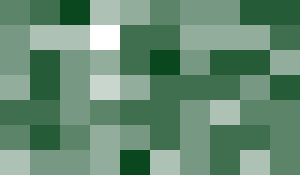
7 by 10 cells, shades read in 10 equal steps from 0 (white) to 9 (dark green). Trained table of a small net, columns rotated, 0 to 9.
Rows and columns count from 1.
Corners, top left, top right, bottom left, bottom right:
6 8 3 6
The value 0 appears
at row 2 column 4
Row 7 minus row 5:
-4 -2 0 -2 2 -4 0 4 -3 0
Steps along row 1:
up up down up up down same up same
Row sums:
61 44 63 57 59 61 50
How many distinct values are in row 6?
5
